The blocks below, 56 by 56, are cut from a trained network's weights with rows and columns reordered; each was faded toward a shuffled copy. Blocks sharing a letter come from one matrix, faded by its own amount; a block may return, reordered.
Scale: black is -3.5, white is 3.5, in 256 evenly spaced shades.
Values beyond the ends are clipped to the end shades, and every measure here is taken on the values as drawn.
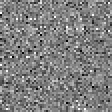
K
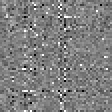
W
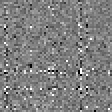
W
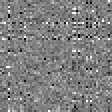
W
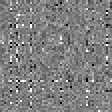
W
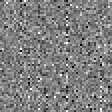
K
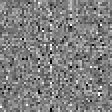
K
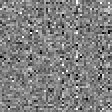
K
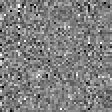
K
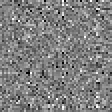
K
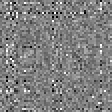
W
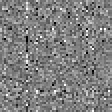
K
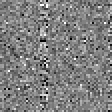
K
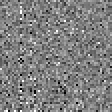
K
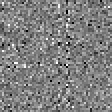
K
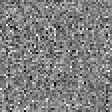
K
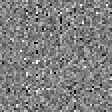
K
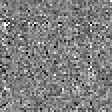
K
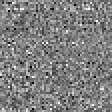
K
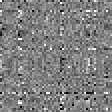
W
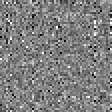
K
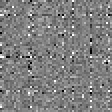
W
